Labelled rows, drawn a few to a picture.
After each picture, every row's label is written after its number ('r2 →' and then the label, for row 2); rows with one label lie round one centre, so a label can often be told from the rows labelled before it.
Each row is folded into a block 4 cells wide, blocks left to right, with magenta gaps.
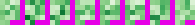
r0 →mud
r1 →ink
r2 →ink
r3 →mud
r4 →mud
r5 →mud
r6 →ink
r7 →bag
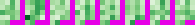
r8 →bag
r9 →ink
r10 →bag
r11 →bag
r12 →bag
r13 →bag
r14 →bag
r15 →bag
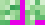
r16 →mud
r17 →bag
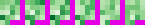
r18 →ink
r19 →ink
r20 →ink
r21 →ink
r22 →bag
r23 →bag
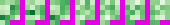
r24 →ink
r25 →mud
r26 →ink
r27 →bag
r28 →bag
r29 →mud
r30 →mud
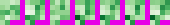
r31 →mud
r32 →ink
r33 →bag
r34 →ink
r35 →ink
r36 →ink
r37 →ink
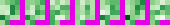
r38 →ink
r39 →ink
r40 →mud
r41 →bag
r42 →ink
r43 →ink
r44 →mud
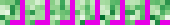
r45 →ink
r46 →mud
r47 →bag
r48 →bag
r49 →ink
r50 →mud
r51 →ink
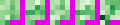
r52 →bag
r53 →mud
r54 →bag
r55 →mud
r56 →ink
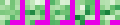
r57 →bag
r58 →mud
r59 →mud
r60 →ink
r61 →mud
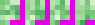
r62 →mud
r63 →bag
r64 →bag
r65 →bag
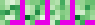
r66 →mud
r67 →ink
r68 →bag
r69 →ink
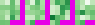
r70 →bag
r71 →bag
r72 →ink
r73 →mud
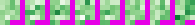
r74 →bag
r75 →mud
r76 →mud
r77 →bag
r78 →mud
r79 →bag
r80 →bag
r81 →ink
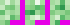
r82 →bag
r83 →mud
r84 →bag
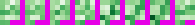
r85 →mud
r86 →mud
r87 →mud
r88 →bag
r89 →ink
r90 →ink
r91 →ink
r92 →mud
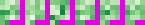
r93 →mud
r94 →bag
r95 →ink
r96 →mud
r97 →mud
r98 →mud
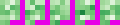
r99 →mud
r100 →mud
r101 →bag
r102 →mud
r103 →mud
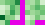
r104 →ink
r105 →bag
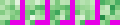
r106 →bag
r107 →mud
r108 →mud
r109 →bag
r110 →ink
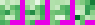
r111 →mud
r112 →mud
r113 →mud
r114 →ink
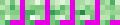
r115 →bag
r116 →mud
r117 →mud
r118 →mud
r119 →bag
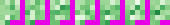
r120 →bag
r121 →bag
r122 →mud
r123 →bag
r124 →mud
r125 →mud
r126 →mud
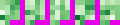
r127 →ink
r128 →bag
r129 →bag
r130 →ink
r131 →mud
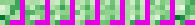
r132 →ink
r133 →mud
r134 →bag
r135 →bag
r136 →bag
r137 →bag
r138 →bag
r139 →ink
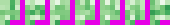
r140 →bag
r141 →mud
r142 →bag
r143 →bag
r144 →bag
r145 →bag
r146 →mud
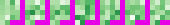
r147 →bag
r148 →mud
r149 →mud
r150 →ink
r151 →bag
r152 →bag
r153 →bag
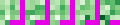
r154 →bag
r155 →mud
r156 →bag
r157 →bag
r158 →ink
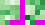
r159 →mud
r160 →ink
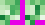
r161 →ink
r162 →ink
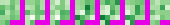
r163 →bag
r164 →bag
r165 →bag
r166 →ink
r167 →ink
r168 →ink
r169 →bag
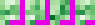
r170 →mud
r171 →bag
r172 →ink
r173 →mud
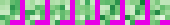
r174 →ink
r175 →mud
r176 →bag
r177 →bag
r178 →ink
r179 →ink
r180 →mud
